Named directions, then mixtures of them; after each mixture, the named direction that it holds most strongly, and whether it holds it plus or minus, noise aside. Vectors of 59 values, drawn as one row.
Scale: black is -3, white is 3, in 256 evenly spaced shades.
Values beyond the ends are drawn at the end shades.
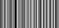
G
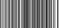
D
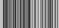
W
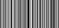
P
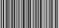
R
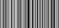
P, plus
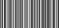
R, minus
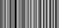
G, plus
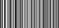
R, minus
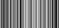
D, minus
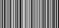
R, minus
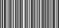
R, minus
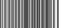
D, plus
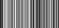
W, minus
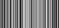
D, minus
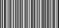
R, minus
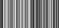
W, minus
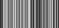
W, minus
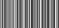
R, minus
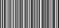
R, minus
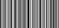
P, plus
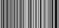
D, minus
